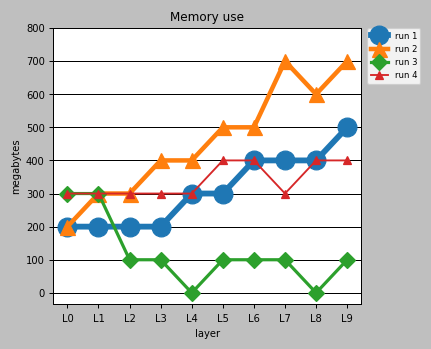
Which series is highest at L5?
run 2
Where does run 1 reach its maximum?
L9
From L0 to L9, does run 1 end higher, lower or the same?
higher
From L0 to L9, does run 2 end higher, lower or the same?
higher
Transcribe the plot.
Title: Memory use
x-axis: layer, ticks L0 L1 L2 L3 L4 L5 L6 L7 L8 L9
y-axis: megabytes, ticks 0 100 200 300 400 500 600 700 800
Legend: run 1, run 2, run 3, run 4
Values:
run 1: 200 200 200 200 300 300 400 400 400 500
run 2: 200 300 300 400 400 500 500 700 600 700
run 3: 300 300 100 100 0 100 100 100 0 100
run 4: 300 300 300 300 300 400 400 300 400 400
